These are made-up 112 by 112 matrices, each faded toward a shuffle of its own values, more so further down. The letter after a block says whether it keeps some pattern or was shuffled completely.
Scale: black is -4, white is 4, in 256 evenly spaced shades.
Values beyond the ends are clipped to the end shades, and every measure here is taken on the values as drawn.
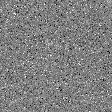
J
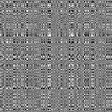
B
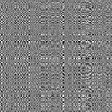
B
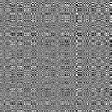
B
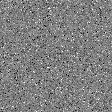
J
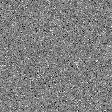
J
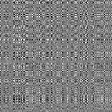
B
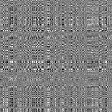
B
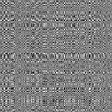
B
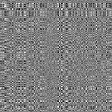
B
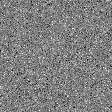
J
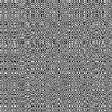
B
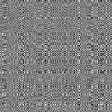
B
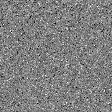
J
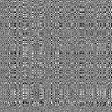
B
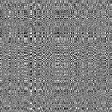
B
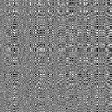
B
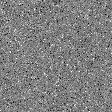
J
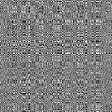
B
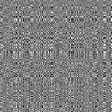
B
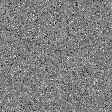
J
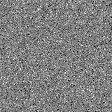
J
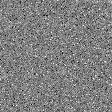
J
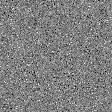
J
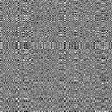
B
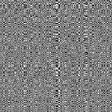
B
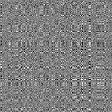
B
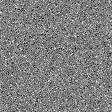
J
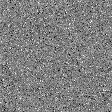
J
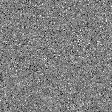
J
